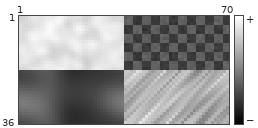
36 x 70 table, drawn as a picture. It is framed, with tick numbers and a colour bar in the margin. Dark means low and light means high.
The table splits into 2 rows of 2 panels. Panel 1,1: very high, blotchy, faint in contrast. Panel 1,2: low, checkered. Panel 2,1: low, smooth. Panel 2,2: high, slanting up to the right.
